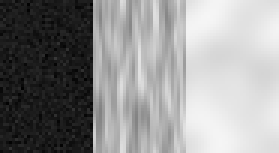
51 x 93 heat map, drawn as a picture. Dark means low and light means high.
It is made of 1 by 3 panels. Panel 1,1: very low, fine-grained, faint in contrast. Panel 1,2: high, streaked downward. Panel 1,3: very high, smooth, faint in contrast.
